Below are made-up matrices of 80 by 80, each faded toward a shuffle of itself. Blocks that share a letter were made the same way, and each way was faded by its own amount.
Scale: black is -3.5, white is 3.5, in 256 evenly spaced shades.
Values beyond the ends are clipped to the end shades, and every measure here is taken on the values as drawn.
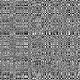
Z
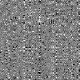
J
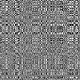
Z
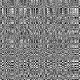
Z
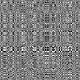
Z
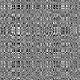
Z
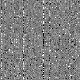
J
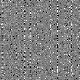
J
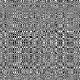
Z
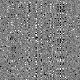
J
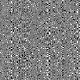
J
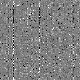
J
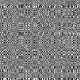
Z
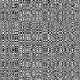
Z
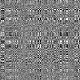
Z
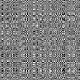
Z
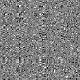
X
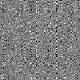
J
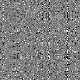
J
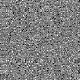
X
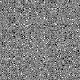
X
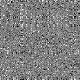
X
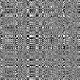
Z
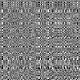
Z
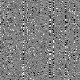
J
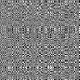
Z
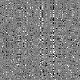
J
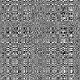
Z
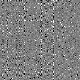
J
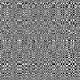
Z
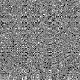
X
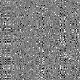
J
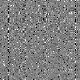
J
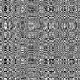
Z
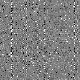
J
